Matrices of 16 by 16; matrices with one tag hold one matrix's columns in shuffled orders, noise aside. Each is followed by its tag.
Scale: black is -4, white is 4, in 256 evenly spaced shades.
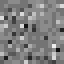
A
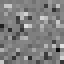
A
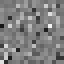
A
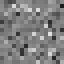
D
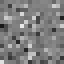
A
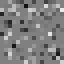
D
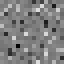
D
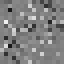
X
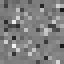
X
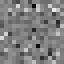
D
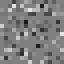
D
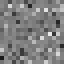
D
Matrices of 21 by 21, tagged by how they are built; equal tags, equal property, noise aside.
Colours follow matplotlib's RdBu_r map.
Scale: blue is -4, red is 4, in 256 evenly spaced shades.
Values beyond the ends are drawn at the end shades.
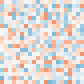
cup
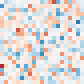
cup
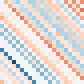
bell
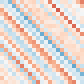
bell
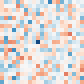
cup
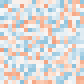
cup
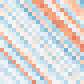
bell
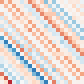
bell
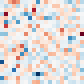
cup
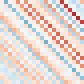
bell
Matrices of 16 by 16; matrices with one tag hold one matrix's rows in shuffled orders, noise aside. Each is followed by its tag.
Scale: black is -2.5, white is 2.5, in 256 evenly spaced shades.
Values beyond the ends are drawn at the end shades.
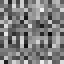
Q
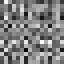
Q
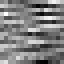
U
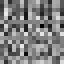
Q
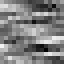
U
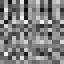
Q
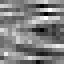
U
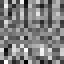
Q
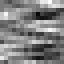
U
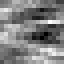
U
